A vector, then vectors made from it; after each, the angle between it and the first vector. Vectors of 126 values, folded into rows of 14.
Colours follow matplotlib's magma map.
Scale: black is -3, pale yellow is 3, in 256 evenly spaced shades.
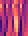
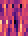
nearly opposite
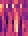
nearly parallel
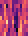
nearly opposite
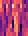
nearly parallel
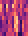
nearly parallel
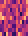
orthogonal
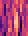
nearly parallel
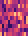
orthogonal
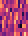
partly aligned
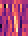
nearly parallel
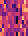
partly opposed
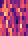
partly opposed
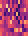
orthogonal
